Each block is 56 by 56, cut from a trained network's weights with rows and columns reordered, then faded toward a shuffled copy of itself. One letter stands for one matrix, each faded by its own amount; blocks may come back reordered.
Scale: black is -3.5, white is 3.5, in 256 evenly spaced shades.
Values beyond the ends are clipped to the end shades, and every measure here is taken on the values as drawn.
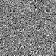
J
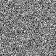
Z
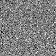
J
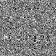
J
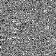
J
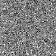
J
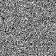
J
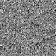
J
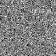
J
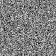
Z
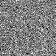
J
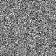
J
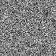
Z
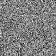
Z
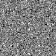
J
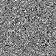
J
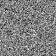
Z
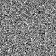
J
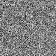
Z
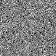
J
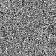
Z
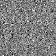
J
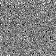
J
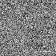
Z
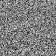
Z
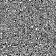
J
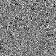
J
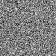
Z
